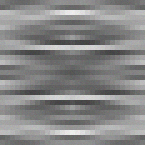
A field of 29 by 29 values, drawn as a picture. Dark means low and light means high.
Ninth with the lowest average: centre. Grain: streaks across. Slope: none. Calmest part: centre. Mirror symmetry: left to right and top to bottom.
